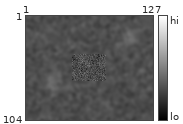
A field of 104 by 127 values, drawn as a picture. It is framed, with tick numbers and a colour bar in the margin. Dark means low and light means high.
Histogram: heavy tails on both sides. Odd patch: rougher, in the centre. Roughest part: centre. Slope: none. Bumps: two.
